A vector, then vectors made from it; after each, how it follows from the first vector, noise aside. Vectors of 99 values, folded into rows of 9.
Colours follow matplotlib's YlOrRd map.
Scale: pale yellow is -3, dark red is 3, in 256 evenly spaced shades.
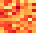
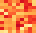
reversed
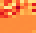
partly zeroed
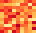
wrapped around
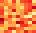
wrapped around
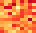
negated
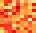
copied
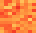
shrunk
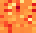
partly zeroed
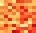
wrapped around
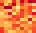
negated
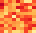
wrapped around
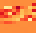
partly zeroed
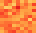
shrunk
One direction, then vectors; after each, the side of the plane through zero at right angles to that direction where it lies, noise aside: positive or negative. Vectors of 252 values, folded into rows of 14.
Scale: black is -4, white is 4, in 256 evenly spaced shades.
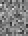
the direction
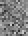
negative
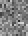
negative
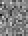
negative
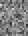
positive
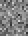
positive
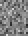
positive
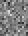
positive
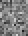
positive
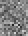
negative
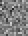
negative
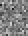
negative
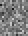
negative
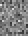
positive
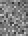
positive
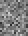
positive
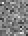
negative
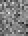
positive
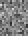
positive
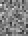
positive
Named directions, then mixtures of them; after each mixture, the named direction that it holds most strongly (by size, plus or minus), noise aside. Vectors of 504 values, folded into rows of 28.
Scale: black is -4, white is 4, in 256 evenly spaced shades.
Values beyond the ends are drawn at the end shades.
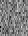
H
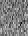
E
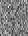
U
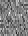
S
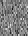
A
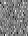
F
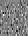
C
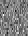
C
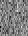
H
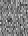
S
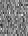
S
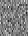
U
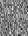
A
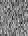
E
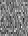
F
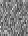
H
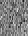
E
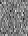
F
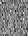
F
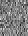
S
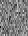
H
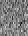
E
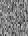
U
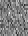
S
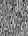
H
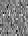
C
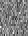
H
